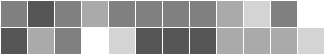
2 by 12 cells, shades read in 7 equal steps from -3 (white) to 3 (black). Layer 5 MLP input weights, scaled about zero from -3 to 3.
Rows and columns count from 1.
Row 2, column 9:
-1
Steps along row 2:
down up down up up same same down same same down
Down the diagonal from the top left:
0 -1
